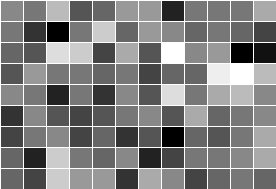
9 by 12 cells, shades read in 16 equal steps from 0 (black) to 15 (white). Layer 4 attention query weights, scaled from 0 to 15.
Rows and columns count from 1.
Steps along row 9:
down up down same down up down down up up down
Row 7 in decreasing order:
10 8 7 7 6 6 5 5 4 4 3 0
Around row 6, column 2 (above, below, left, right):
7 7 3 5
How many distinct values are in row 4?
8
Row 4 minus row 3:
-1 4 -6 -5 2 -3 -1 -9 -2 5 15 10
